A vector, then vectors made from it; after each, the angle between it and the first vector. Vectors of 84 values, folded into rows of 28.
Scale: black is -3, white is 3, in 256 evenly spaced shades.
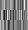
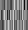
nearly opposite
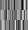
partly aligned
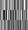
nearly parallel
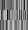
nearly opposite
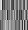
partly opposed
